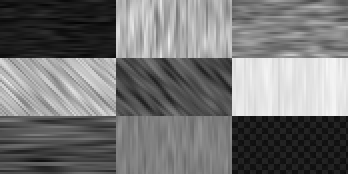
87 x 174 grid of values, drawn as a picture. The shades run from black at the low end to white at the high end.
The table splits into 3 rows of 3 panels. Panel 1,1: very low, streaked across, faint in contrast. Panel 1,2: high, streaked downward. Panel 1,3: middling, streaked across. Panel 2,1: high, slanting down to the right. Panel 2,2: low, slanting down to the right. Panel 2,3: very high, streaked downward, faint in contrast. Panel 3,1: low, streaked across. Panel 3,2: middling, streaked downward, faint in contrast. Panel 3,3: very low, checkered, faint in contrast.
